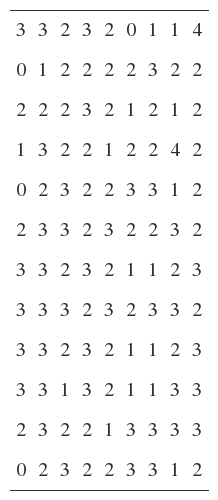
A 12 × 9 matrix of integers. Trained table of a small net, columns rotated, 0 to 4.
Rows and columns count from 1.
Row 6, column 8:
3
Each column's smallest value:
0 1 1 2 1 0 1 1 2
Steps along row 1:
same down up down down up same up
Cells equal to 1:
17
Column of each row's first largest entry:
9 7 4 8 3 2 1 1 1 1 2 3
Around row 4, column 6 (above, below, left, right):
1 3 1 2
